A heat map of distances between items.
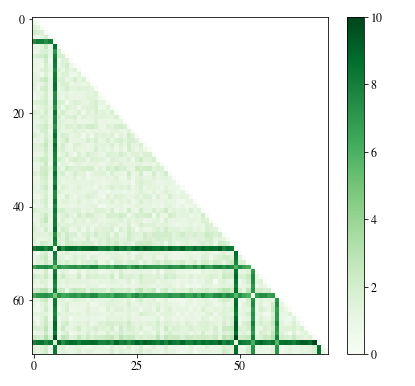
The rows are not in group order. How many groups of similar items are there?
3
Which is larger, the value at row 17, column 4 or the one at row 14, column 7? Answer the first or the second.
the second
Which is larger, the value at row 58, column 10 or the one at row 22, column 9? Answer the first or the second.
the first
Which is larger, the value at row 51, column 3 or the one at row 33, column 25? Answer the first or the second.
the first
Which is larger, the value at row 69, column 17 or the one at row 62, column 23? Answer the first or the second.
the first
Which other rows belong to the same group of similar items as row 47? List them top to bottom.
0, 1, 2, 3, 4, 6, 7, 8, 9, 10, 11, 12, 13, 14, 15, 16, 17, 18, 19, 20, 21, 22, 23, 24, 25, 26, 27, 28, 29, 30, 31, 32, 33, 34, 35, 36, 37, 38, 39, 40, 41, 42, 43, 44, 45, 46, 48, 50, 51, 52, 54, 55, 56, 57, 58, 60, 61, 62, 63, 64, 65, 66, 67, 68, 70, 71
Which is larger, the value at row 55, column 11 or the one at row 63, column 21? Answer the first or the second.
the first
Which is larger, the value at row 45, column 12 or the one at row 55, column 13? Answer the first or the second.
the second
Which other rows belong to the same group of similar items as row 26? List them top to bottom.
0, 1, 2, 3, 4, 6, 7, 8, 9, 10, 11, 12, 13, 14, 15, 16, 17, 18, 19, 20, 21, 22, 23, 24, 25, 27, 28, 29, 30, 31, 32, 33, 34, 35, 36, 37, 38, 39, 40, 41, 42, 43, 44, 45, 46, 47, 48, 50, 51, 52, 54, 55, 56, 57, 58, 60, 61, 62, 63, 64, 65, 66, 67, 68, 70, 71
